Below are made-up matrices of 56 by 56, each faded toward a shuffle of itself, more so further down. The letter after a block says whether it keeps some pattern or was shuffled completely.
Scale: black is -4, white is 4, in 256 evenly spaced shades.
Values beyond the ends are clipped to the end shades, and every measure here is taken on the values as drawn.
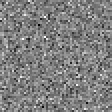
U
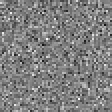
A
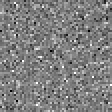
A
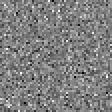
A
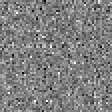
A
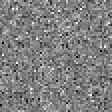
A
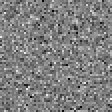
U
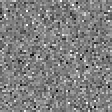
U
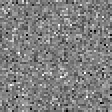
A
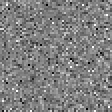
A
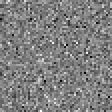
U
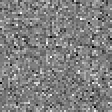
A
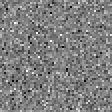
U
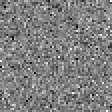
U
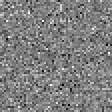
U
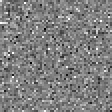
A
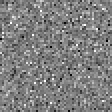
U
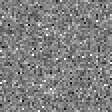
A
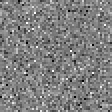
U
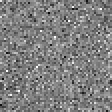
A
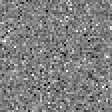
U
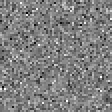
U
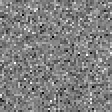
U
